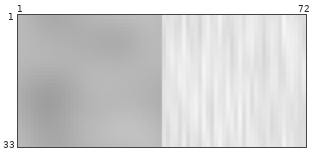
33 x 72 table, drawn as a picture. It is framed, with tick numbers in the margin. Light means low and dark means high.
It is made of 1 by 2 panels. Panel 1,1: low, smooth, faint in contrast. Panel 1,2: very low, streaked downward, faint in contrast.
